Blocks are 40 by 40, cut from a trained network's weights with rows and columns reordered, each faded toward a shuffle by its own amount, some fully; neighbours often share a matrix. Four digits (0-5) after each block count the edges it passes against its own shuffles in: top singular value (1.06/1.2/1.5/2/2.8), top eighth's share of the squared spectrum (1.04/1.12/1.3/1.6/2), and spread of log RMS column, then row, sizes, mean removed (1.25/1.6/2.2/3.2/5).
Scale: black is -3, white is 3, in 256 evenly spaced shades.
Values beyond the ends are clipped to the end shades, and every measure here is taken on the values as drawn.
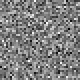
1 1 0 0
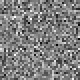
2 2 0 0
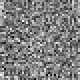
3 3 0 1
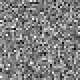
0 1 0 0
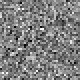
0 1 0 0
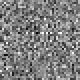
2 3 0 1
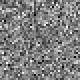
0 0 0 0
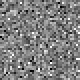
0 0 0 0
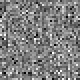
2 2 0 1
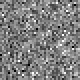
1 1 0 0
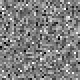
0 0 0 0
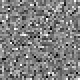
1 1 0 0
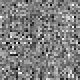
2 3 1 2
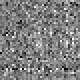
2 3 1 2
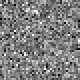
1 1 0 0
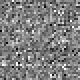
1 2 2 1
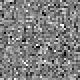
1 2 0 0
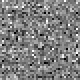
2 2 1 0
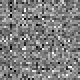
2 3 2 1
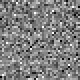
0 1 0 0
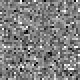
1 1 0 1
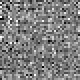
2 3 2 1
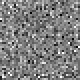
1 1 0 0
